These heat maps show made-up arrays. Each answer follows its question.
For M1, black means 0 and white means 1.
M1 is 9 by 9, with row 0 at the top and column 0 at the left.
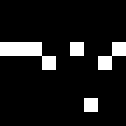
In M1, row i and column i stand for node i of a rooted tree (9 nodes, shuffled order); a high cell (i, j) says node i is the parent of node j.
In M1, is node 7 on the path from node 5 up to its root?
no
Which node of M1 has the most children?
3
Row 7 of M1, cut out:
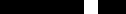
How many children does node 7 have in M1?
1
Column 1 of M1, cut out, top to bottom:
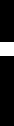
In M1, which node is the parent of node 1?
3
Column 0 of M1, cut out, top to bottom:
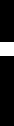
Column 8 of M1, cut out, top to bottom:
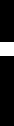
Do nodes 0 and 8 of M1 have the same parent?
yes
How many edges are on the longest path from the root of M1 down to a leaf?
2
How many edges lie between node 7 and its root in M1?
1
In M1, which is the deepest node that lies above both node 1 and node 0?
3
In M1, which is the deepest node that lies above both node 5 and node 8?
3
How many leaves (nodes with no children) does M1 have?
6
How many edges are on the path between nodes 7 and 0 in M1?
3
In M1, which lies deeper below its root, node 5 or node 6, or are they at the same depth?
the same depth
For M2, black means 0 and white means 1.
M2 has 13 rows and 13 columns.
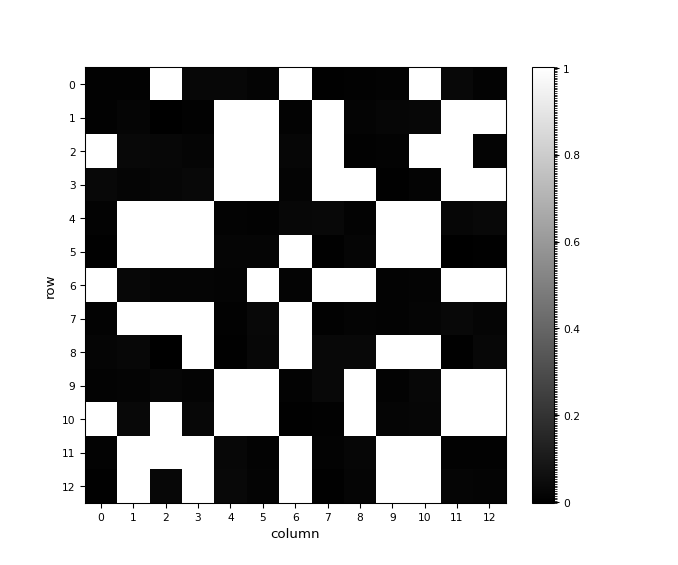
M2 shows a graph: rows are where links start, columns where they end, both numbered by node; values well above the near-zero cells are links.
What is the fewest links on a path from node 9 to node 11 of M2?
1
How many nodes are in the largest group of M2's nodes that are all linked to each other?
3
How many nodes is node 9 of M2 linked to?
5
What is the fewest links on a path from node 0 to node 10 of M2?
1
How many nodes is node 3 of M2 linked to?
6
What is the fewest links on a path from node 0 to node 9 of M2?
3
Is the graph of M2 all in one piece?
yes
